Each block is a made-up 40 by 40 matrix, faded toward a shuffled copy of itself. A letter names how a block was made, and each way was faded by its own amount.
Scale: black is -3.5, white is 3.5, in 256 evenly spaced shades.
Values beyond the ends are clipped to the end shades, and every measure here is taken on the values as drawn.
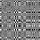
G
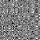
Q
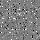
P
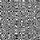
Q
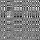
G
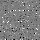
P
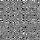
Q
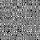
Q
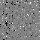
P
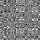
Q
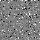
P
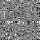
Q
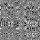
Q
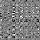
Q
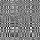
G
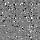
P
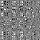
Q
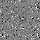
P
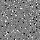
P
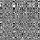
Q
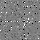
P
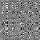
Q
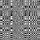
G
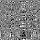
Q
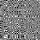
Q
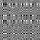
G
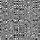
Q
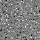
P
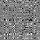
Q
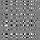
G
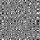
Q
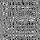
Q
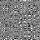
Q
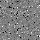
P
